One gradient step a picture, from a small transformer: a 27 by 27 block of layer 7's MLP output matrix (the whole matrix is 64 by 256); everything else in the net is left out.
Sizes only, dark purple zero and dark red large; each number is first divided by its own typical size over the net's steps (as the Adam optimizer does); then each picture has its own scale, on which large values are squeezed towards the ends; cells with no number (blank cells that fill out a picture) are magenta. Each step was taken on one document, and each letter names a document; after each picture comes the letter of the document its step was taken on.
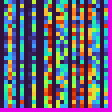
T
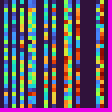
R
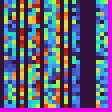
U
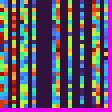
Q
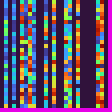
R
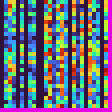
T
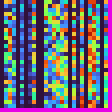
T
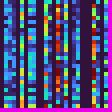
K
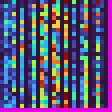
U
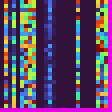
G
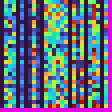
K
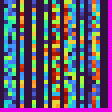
U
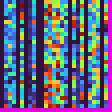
K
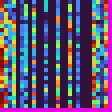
Q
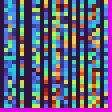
K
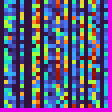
K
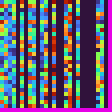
R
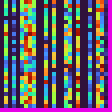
R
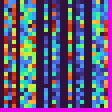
Q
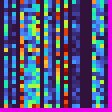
U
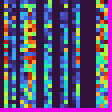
G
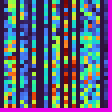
U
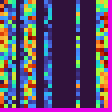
G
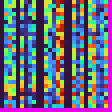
T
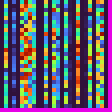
R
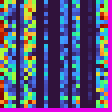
G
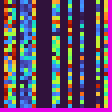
Q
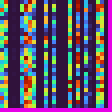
R
